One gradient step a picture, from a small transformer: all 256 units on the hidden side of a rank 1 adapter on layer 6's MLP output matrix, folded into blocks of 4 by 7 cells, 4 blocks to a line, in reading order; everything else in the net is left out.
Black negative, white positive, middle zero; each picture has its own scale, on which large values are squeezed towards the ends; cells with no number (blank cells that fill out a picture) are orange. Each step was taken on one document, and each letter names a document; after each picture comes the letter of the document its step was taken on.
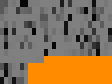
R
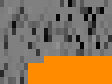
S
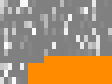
R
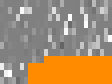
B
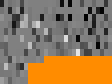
S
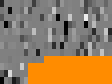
B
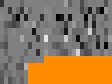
S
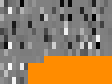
R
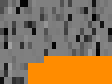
R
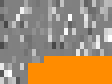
B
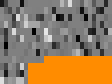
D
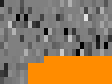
S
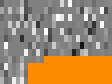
D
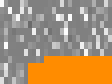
D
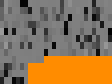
R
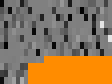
D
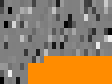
B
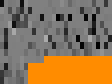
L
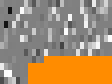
B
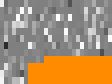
D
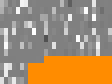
R
